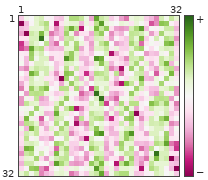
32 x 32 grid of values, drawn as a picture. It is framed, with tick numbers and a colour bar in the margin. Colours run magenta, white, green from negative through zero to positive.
No single row or column stands out from its neighbours. The values follow a bell shape. It looks the same turned upside down. Stripes running up and down repeat 5 times from left to right. On average the colour sits 50% of the way up the scale.
